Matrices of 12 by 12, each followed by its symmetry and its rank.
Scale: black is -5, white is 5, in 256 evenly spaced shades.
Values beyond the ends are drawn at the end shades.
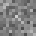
symmetric, full rank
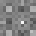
symmetric, rank two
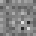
symmetric, rank two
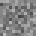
neither, full rank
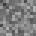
symmetric, full rank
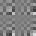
symmetric, rank one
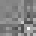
symmetric, rank two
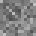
symmetric, full rank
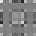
symmetric, rank one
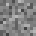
neither, full rank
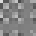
symmetric, rank two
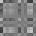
symmetric, rank one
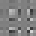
symmetric, rank one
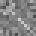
symmetric, full rank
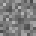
symmetric, full rank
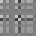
symmetric, rank one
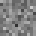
neither, full rank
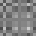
symmetric, rank one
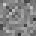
symmetric, full rank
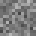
neither, full rank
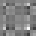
symmetric, rank one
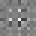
symmetric, rank two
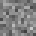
neither, full rank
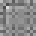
symmetric, rank two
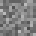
neither, full rank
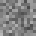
neither, full rank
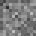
symmetric, full rank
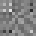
symmetric, rank two
